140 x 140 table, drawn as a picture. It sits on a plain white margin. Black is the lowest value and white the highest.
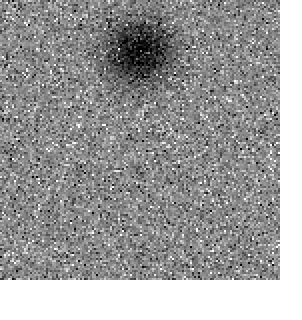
Mirror symmetry: none. Slope: none. Stripes: none. Odd rows or columns: none. Average level on the scale: 50%. Dips: one, in the top middle. Ninth with the lowest average: top middle.
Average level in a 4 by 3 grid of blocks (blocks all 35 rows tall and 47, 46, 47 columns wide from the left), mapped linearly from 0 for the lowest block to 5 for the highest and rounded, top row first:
505 / 545 / 555 / 555
